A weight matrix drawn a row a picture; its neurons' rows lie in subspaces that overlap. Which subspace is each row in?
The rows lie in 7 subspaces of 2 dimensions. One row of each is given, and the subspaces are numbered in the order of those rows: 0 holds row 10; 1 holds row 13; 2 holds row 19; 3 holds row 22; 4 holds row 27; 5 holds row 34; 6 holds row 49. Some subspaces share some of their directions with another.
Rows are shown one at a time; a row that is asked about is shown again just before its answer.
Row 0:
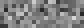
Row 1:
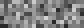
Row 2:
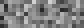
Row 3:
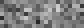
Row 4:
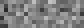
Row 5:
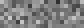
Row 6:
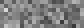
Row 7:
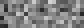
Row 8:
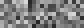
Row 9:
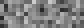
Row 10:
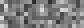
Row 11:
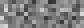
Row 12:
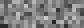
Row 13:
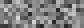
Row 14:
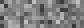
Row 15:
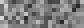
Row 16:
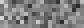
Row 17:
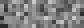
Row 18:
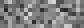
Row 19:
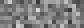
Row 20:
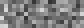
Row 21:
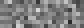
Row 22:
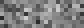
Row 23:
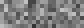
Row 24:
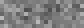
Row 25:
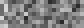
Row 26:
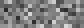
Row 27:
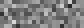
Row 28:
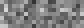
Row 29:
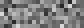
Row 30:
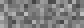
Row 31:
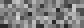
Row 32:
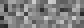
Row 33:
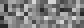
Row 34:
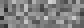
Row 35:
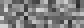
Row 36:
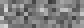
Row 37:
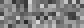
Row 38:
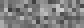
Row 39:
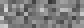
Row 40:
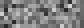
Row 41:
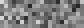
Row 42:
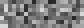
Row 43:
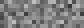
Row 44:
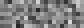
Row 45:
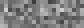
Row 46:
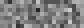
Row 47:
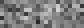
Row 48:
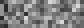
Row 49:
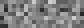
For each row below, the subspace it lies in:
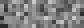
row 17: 1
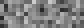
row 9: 0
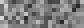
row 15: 6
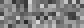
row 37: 5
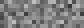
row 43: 4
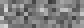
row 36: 4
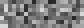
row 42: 5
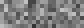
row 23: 5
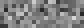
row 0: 6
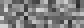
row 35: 2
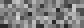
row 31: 1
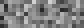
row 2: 0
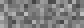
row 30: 4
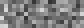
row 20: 2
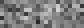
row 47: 3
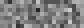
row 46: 2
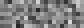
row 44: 2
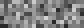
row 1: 1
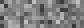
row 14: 0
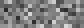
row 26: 1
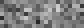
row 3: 3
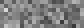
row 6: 0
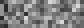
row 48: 6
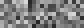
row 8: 5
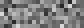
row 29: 4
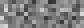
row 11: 0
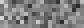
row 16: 6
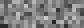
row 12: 1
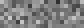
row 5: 6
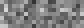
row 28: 5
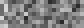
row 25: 6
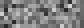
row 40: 4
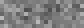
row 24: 3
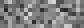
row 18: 1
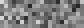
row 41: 6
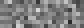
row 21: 2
